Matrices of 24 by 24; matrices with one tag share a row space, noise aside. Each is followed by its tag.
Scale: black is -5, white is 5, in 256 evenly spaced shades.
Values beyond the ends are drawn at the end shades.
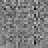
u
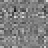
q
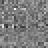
q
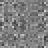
q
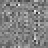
u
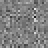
u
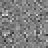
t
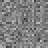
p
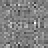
u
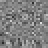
p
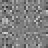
t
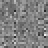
q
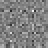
p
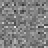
q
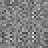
p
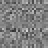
p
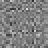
p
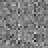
u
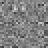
q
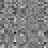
q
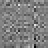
u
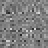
p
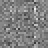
u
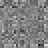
q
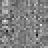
t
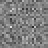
p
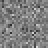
p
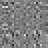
t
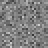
p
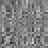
p
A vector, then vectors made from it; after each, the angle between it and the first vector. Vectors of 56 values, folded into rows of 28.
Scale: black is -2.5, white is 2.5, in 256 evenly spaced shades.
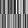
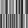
nearly opposite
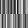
nearly parallel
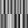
partly aligned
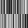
partly aligned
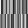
orthogonal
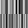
nearly opposite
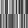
nearly opposite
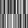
nearly parallel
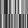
orthogonal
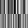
nearly parallel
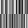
nearly opposite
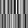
nearly parallel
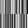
partly opposed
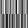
partly opposed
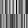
nearly opposite
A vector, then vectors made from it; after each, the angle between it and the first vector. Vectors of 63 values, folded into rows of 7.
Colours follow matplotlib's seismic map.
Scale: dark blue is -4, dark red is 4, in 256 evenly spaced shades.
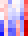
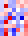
partly aligned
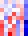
nearly opposite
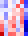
nearly opposite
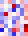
partly aligned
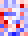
orthogonal
